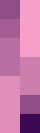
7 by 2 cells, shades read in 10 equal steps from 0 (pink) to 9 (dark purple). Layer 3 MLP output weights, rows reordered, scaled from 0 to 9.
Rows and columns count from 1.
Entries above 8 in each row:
0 0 0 0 0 0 1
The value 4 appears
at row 2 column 1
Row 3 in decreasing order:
3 0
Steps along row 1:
down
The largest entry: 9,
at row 7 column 2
